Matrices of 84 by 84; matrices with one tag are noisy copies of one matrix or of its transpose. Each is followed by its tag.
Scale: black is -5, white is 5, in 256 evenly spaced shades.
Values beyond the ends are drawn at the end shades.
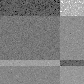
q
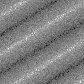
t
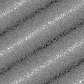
t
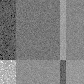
q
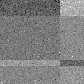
q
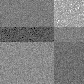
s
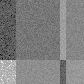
q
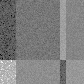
q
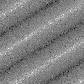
t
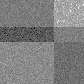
s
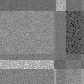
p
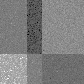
s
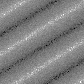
t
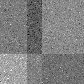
s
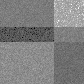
s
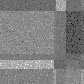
p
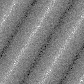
t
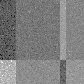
q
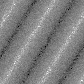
t
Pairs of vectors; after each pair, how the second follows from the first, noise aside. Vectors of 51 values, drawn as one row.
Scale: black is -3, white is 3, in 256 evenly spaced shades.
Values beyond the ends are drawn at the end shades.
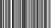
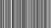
shrunk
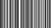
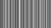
shrunk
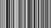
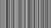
shrunk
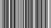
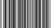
reversed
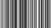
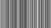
shrunk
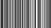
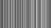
shrunk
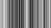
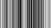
reversed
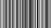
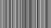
shrunk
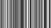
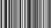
reversed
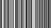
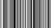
sign-scrambled
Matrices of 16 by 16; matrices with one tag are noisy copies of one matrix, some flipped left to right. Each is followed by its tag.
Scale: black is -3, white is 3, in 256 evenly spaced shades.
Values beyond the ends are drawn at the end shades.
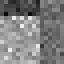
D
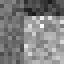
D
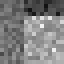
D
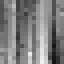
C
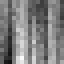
C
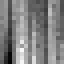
C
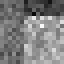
D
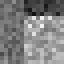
D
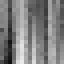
C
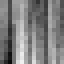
C
